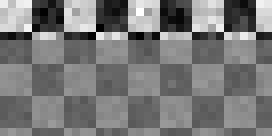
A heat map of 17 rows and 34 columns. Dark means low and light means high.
The bottom part is calmer, past a seam about 30% of the way down. Neither half mirrors the other. A checkerboard runs through the table.
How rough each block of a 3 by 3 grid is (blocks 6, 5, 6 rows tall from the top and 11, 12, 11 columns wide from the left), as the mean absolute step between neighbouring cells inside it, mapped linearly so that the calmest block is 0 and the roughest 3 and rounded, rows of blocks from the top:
3 3 3 | 0 0 0 | 0 0 0
